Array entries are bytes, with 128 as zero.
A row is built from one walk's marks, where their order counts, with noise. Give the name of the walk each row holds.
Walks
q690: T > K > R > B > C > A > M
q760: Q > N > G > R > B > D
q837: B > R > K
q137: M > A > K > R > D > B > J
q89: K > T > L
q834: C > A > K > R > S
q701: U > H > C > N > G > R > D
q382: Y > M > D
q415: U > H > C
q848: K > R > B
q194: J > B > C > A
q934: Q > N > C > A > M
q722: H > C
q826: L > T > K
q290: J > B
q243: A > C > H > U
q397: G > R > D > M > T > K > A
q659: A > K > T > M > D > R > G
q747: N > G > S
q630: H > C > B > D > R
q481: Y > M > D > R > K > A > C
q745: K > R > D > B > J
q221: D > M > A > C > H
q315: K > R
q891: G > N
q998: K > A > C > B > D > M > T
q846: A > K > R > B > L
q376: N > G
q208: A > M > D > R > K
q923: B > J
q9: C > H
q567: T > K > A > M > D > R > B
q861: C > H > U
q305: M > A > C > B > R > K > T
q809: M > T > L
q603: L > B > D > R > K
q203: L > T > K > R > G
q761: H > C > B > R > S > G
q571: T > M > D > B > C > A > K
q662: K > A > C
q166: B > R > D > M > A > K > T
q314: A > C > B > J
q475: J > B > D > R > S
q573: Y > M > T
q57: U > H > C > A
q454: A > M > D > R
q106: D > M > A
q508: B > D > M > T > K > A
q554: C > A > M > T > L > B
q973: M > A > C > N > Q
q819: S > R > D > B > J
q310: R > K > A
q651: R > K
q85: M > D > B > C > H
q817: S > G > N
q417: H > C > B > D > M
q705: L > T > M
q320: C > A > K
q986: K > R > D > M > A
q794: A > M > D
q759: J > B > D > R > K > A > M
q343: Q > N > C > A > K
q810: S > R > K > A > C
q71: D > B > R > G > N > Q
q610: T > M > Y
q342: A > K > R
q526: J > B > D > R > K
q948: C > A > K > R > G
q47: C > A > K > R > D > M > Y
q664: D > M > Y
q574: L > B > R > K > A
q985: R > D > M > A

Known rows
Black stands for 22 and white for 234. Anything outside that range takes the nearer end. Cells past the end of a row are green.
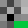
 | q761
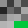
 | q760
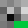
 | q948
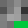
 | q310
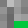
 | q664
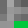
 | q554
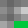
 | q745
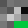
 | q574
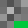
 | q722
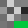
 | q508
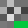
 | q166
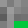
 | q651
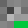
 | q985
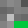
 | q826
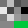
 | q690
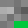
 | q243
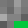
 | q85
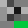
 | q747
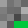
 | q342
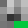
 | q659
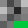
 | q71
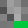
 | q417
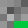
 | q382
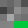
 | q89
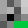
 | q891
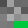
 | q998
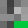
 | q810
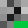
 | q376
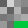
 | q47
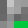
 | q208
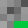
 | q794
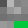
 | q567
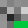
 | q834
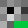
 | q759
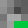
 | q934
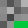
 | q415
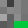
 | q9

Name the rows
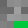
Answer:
q106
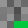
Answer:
q315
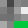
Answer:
q819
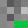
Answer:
q923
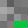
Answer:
q861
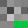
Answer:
q986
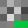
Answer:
q397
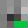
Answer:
q203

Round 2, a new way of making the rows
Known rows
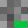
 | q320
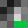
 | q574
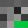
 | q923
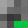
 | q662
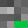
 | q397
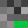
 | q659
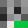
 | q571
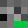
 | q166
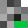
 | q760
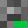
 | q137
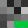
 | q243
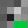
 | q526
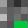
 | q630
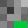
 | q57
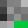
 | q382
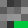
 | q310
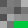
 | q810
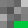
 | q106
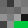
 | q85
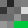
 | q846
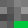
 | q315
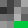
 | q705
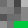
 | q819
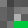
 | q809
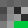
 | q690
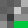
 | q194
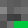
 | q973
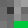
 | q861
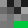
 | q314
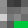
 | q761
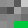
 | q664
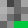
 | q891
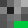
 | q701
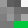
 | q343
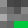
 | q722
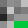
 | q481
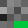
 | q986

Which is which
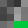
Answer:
q603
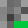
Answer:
q948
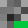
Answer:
q47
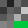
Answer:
q342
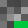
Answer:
q651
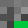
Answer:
q848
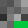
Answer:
q837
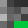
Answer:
q417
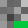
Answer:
q834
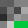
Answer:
q794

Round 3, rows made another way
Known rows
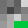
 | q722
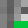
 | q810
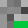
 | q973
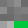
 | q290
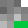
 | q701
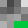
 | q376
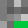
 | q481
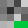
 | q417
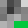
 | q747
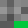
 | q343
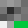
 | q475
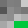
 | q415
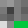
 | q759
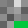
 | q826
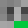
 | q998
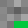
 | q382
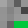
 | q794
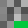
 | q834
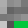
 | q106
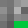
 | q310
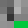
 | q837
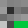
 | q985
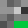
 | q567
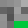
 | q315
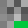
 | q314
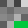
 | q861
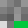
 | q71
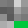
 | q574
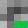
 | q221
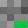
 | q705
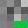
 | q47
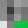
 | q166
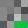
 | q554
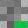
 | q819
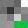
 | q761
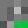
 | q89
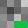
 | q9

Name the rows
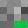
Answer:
q342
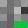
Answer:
q659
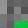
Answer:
q934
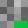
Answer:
q203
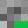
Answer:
q664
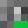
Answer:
q690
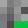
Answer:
q208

